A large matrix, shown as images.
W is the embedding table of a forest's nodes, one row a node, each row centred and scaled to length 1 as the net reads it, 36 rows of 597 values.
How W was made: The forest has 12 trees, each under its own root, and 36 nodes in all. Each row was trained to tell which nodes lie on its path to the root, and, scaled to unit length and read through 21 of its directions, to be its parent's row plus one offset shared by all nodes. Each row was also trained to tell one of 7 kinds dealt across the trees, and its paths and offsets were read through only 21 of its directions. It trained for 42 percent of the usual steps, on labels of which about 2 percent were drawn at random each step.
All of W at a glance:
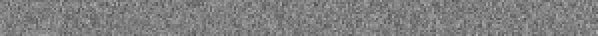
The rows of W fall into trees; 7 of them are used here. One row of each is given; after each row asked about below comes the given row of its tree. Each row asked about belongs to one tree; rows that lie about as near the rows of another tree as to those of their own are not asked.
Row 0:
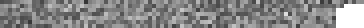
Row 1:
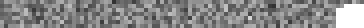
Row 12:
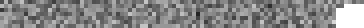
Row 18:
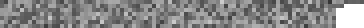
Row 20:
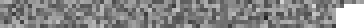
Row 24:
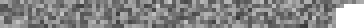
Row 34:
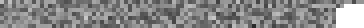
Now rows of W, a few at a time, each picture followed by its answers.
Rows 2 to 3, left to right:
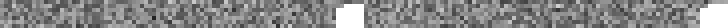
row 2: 1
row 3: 20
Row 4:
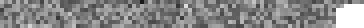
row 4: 1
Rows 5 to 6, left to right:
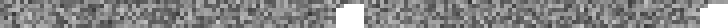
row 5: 1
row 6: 20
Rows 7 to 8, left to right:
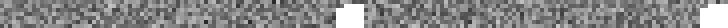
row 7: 18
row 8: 12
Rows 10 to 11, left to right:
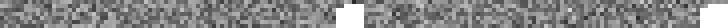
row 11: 0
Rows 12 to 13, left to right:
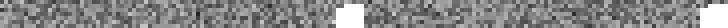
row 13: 20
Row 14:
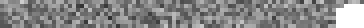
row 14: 24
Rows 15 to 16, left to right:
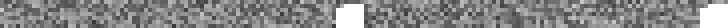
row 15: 18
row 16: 24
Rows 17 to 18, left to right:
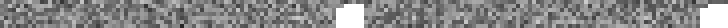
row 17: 24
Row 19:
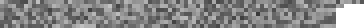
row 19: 0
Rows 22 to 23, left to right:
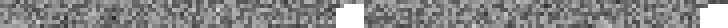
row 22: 18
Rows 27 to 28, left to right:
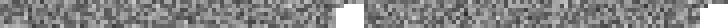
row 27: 24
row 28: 1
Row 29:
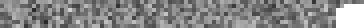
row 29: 34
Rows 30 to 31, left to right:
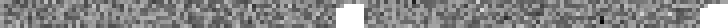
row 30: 0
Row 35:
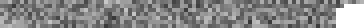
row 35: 18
